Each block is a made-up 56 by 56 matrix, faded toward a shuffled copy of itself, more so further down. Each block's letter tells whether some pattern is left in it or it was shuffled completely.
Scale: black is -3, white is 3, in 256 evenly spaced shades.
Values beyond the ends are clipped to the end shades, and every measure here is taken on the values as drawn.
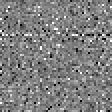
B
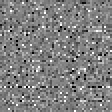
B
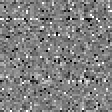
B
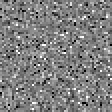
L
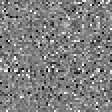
B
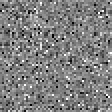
B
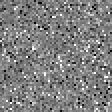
L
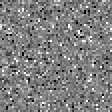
L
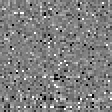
B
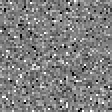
L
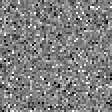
L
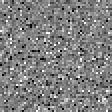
L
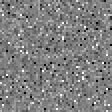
L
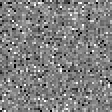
B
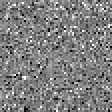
B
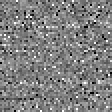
B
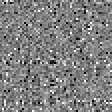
B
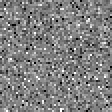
L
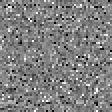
B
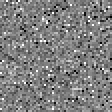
L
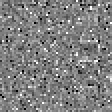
B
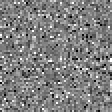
B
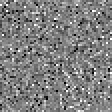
L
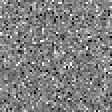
L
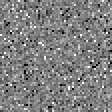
L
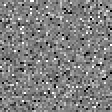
L
